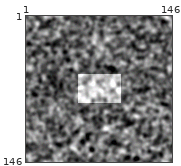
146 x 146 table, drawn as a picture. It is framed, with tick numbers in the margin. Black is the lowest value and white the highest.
An odd patch, higher than its surroundings, sits in the centre. The centre is the ninth with the highest average. No regular stripes run through it. The texture is blotchy.
